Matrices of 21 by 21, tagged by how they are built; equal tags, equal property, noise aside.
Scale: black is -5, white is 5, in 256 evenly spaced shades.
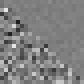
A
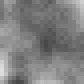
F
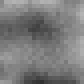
F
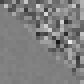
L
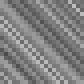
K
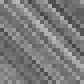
K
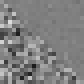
A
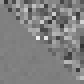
L
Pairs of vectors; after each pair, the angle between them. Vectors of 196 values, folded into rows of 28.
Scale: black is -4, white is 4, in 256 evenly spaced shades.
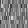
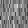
partly opposed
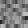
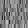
orthogonal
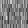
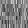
partly aligned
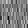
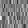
partly opposed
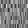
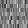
partly aligned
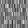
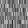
nearly parallel
